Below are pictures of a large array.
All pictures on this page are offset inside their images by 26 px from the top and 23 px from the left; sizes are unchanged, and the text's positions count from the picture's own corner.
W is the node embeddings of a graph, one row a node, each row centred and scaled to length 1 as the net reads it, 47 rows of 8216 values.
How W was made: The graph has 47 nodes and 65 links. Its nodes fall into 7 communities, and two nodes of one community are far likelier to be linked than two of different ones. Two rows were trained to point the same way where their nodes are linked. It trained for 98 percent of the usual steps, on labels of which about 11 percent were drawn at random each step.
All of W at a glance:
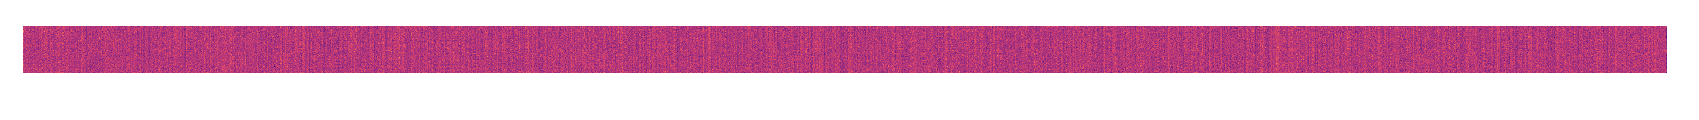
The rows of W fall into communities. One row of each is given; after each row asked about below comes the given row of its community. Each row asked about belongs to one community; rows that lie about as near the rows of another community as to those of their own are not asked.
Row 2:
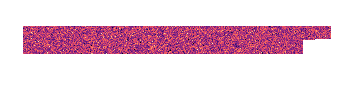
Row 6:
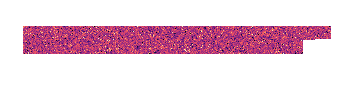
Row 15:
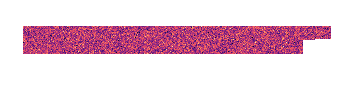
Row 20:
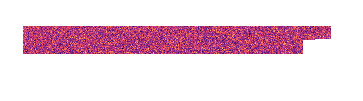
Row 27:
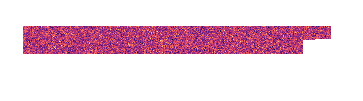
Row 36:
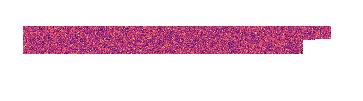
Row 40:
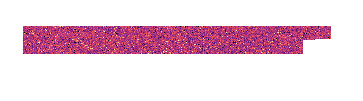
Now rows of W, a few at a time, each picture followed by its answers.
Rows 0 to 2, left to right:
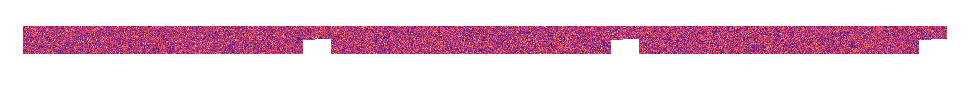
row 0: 6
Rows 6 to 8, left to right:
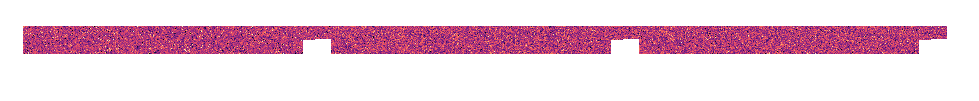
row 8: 36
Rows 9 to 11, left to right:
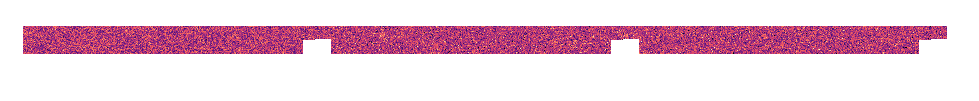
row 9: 2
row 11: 36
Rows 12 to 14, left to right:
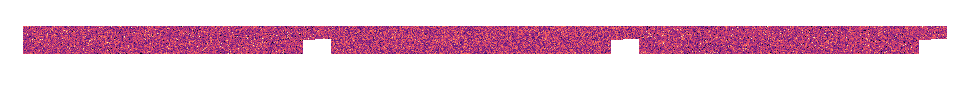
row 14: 27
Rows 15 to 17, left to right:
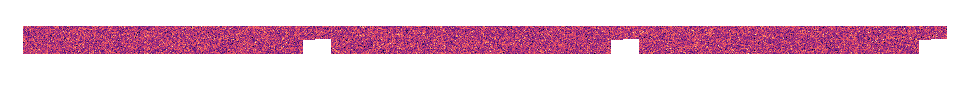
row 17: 2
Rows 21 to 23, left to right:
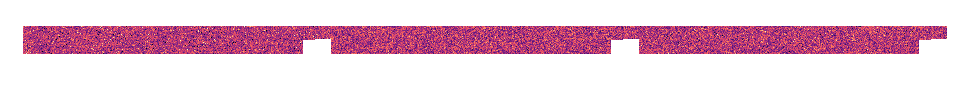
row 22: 6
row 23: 15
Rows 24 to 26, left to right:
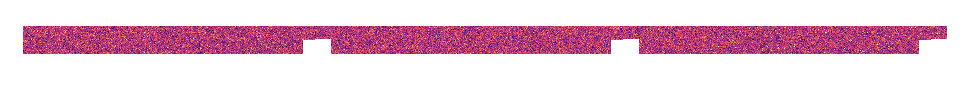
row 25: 15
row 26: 20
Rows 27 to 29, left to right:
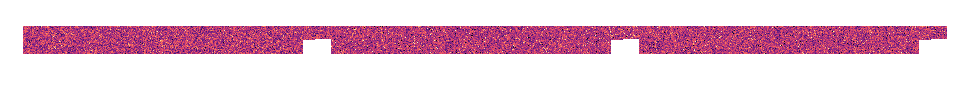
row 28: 6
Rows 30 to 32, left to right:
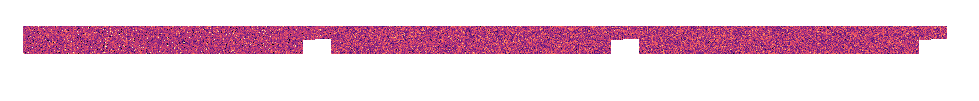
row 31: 2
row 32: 15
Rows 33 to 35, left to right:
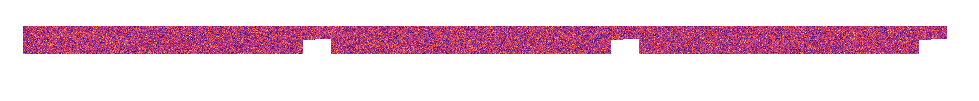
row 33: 40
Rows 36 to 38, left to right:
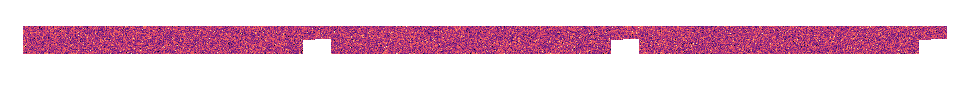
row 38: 27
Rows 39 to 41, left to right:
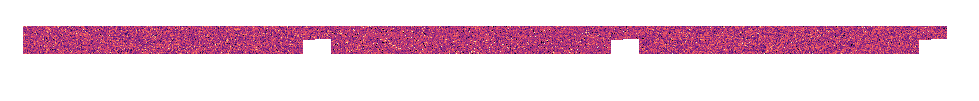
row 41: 2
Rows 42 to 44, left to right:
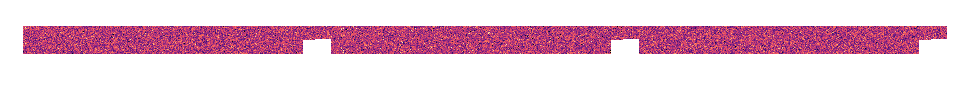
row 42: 27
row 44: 15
